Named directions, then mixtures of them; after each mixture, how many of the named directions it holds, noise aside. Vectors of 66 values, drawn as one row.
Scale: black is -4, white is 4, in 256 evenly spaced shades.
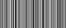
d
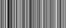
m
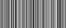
two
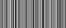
one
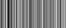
one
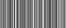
one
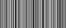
one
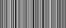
one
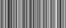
two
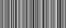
two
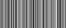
two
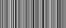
one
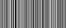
one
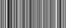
one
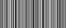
one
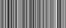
two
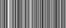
one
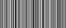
one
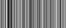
one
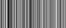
one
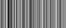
one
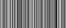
two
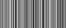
one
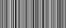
one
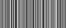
two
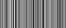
one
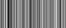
one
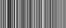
two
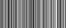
two
